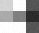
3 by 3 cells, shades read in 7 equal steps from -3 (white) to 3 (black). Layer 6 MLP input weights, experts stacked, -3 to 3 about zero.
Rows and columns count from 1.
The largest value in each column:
-1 0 2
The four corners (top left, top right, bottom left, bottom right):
-2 1 -3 1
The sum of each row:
-4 1 -5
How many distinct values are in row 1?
3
